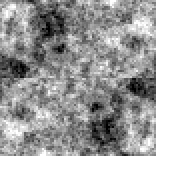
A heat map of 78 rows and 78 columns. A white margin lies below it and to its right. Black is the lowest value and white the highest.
The field is mottled with small blotches. It looks the same turned upside down. There are no regular stripes.
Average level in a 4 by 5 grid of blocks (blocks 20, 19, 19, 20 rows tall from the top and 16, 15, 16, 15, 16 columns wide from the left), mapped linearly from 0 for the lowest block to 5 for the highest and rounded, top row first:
5 0 3 4 5 / 1 2 3 4 4 / 4 4 3 2 1 / 5 4 3 0 5
